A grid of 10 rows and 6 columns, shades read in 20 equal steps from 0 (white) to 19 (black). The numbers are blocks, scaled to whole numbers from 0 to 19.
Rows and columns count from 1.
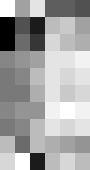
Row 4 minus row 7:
0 0 -1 1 2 0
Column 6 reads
13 7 6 1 2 3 1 2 8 5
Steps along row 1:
up down up same up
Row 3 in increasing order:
3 5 6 11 15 19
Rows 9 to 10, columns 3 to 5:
5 6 7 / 17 5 3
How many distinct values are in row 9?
5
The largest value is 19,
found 2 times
